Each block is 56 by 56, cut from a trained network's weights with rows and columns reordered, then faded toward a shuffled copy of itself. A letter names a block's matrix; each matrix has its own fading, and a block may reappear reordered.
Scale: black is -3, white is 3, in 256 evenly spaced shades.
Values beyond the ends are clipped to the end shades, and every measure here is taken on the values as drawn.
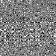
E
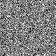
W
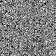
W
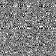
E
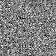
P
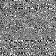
E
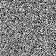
W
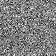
W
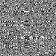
E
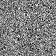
W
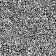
W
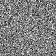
W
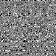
E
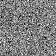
W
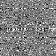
E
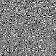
E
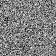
W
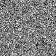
P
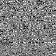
E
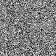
W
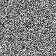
P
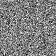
W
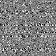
E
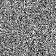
W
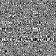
E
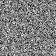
W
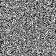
W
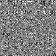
E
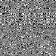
E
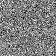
W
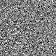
P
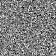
P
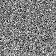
W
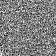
P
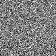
W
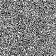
P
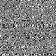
E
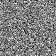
W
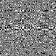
E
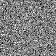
P
